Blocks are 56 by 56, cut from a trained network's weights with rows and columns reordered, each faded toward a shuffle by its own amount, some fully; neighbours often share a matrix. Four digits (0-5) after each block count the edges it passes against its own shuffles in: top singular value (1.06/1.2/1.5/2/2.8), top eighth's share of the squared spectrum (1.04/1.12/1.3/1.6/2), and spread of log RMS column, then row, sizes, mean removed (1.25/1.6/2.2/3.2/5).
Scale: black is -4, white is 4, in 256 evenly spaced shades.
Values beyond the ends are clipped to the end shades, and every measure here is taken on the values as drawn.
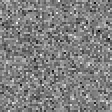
0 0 0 0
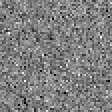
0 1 0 0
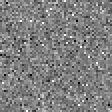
0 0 0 0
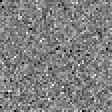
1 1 0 0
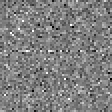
2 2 0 1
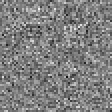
3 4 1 1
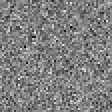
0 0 0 0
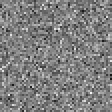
0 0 0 0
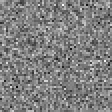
1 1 0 0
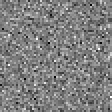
0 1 0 0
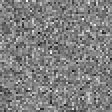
2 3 1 1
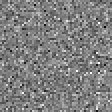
0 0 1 0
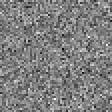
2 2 0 0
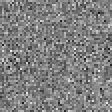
2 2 0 1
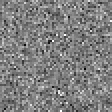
0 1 0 0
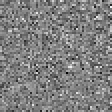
3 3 1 1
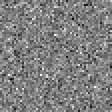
1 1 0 0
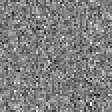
3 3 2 1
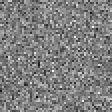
1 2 0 0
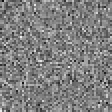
2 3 0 1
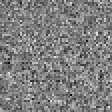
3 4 1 2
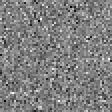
2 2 1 0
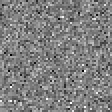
1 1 0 0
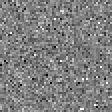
0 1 0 0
